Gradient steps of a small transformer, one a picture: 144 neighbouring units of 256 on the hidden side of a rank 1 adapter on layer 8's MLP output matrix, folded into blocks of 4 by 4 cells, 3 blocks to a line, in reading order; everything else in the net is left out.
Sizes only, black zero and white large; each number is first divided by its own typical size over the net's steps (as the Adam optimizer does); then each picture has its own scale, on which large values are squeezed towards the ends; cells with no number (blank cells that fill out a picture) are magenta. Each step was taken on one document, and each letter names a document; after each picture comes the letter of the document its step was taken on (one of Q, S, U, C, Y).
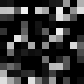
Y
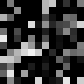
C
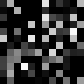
C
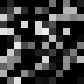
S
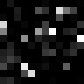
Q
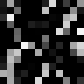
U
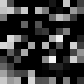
Y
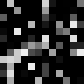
C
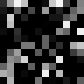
U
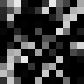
U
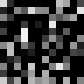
Y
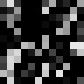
U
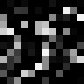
S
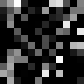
U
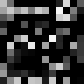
Y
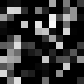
S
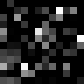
Q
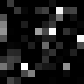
Q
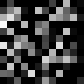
S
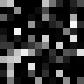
C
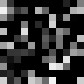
Y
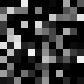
S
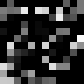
Y
